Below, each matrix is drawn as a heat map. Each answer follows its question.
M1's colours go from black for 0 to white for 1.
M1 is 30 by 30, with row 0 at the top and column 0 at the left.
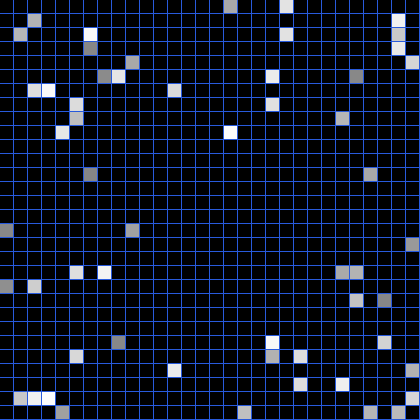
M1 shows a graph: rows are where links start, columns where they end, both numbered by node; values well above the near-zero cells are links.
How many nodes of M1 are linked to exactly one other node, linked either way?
1
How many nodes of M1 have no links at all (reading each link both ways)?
8
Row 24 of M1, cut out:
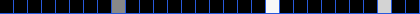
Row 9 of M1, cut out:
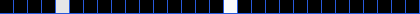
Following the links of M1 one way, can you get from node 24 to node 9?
no
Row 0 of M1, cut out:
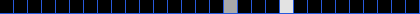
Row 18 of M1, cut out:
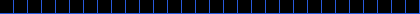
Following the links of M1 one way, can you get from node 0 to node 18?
no
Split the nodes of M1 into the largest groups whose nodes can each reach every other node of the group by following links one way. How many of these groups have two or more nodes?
2
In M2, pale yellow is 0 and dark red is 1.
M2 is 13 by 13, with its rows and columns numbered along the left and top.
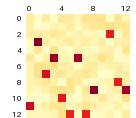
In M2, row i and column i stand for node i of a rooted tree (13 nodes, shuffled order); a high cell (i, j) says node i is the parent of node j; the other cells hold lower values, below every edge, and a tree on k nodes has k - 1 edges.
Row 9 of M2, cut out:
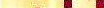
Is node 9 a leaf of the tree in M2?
no
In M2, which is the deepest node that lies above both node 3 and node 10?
12
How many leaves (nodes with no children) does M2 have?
4
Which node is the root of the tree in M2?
9
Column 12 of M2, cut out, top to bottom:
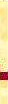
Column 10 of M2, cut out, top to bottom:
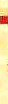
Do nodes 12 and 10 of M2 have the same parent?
no
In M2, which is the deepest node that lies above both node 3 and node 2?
12
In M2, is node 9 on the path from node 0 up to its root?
yes
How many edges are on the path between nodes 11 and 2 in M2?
5
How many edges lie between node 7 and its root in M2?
2
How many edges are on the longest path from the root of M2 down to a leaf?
5
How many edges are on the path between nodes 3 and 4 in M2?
6
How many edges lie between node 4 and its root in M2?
5
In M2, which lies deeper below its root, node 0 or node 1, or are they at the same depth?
node 1
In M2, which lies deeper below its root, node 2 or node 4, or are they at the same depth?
node 4
